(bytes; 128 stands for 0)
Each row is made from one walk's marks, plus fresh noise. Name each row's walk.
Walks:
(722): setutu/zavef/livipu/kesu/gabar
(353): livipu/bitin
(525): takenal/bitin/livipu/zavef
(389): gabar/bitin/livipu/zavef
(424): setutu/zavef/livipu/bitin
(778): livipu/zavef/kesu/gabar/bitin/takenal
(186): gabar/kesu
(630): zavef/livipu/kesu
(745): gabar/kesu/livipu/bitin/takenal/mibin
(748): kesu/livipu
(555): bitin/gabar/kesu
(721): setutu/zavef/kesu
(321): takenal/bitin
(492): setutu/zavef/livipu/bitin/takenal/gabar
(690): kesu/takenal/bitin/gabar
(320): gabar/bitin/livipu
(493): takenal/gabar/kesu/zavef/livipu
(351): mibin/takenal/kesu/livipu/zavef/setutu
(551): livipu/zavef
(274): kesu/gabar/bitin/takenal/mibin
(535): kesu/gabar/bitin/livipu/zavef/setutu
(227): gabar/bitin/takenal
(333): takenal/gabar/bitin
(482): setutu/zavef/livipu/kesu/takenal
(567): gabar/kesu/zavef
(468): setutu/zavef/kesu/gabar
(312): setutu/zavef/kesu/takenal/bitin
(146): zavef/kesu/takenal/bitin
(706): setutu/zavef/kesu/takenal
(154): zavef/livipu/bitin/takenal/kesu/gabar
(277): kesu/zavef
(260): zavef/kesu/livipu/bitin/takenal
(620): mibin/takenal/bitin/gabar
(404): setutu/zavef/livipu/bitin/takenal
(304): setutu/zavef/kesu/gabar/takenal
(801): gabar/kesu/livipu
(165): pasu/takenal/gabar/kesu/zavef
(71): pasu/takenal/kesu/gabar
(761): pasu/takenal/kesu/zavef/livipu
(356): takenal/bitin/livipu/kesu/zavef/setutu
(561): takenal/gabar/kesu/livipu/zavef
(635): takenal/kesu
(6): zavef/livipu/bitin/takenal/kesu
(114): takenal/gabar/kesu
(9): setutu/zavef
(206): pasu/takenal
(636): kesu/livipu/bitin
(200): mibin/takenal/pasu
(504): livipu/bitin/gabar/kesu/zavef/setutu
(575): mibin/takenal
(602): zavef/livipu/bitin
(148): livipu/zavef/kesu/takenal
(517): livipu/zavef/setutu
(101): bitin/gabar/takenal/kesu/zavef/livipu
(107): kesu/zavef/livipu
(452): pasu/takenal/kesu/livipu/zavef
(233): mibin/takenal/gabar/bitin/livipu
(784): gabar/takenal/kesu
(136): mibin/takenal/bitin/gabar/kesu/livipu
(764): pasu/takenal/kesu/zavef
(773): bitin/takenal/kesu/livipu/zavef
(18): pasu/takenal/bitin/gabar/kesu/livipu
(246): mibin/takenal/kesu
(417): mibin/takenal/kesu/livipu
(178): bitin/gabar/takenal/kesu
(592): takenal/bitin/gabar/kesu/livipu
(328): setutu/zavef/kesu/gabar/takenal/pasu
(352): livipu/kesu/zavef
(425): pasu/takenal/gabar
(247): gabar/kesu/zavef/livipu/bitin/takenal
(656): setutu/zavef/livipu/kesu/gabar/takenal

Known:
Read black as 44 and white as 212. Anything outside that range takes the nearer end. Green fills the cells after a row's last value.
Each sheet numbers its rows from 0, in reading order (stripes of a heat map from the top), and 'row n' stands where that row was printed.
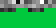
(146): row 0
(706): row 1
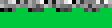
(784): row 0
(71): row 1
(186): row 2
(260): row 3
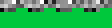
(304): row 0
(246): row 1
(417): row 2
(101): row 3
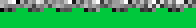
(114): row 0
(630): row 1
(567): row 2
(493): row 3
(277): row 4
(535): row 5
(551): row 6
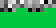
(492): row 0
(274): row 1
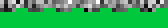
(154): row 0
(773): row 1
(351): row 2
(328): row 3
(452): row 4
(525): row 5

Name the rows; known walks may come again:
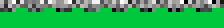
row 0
(247)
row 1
(260)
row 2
(9)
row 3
(561)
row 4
(551)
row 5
(101)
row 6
(274)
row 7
(71)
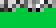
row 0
(602)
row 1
(233)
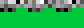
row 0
(321)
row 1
(107)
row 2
(178)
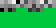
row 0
(206)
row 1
(636)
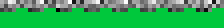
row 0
(630)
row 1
(148)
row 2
(246)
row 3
(801)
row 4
(352)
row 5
(482)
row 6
(748)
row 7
(353)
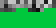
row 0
(773)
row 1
(6)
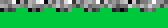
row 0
(764)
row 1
(114)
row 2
(493)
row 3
(136)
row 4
(690)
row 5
(351)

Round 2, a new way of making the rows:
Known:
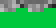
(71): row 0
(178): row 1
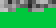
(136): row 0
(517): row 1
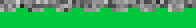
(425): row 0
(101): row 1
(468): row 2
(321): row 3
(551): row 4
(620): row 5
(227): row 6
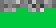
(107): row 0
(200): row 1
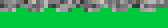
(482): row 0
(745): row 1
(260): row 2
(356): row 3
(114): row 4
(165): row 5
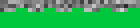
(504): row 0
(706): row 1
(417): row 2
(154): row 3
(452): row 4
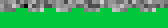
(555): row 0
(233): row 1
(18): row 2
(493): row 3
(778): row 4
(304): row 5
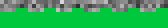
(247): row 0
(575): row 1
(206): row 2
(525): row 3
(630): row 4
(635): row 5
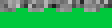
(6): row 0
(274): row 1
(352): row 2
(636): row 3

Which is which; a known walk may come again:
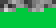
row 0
(351)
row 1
(404)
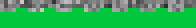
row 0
(333)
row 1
(482)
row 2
(165)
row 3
(784)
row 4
(567)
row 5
(635)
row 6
(801)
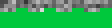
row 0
(722)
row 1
(304)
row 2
(748)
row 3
(773)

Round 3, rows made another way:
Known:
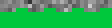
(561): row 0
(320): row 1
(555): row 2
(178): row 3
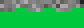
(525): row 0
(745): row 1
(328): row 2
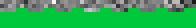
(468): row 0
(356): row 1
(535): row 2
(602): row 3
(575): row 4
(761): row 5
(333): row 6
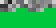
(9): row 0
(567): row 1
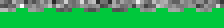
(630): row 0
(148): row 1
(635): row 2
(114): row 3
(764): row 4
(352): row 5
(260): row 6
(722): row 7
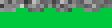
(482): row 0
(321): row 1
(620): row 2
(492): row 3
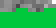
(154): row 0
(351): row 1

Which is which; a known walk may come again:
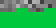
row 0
(525)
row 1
(233)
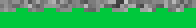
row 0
(101)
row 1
(417)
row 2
(136)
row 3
(389)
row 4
(721)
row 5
(353)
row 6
(555)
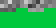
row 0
(635)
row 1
(424)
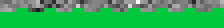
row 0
(260)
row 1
(425)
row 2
(722)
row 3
(778)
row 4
(517)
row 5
(404)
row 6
(328)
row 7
(761)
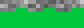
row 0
(773)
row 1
(492)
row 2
(452)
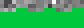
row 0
(107)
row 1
(504)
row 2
(592)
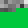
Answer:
(764)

